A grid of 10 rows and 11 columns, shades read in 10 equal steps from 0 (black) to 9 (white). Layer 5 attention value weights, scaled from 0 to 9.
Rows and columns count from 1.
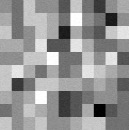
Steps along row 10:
down up up down same up up same down same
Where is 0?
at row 9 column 9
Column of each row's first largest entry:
3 7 11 4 5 2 1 4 3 1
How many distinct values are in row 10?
4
